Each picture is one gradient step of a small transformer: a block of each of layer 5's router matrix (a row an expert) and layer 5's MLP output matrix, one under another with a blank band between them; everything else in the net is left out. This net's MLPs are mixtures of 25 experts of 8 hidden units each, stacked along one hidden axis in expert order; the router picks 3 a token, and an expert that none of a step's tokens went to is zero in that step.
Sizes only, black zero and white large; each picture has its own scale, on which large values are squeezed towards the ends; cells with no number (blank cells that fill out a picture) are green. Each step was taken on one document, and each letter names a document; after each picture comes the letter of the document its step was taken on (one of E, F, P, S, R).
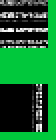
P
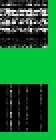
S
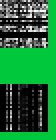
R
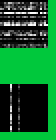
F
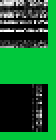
P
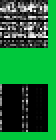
F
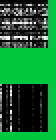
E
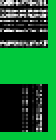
P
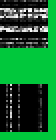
R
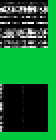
F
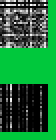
S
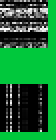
R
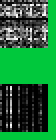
R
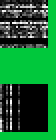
S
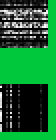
E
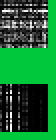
S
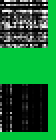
S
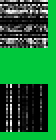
R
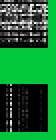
R
